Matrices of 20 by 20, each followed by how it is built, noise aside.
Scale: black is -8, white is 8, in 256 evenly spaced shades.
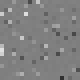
sparse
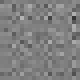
low rank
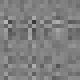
low rank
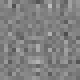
low rank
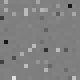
sparse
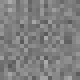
low rank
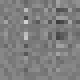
low rank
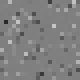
sparse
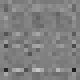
low rank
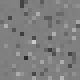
sparse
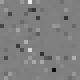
sparse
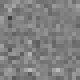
low rank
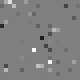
sparse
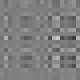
low rank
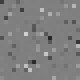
sparse
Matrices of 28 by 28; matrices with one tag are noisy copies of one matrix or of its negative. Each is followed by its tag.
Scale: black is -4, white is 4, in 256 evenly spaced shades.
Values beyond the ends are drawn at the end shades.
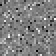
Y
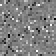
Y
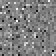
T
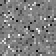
Y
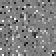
T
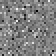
T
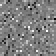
Y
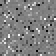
Y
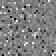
T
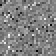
Y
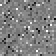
Y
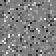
Y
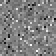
Y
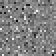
T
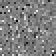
T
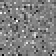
T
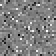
Y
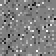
Y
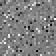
Y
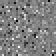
T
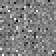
T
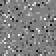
Y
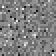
T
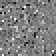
T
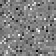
Y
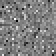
T
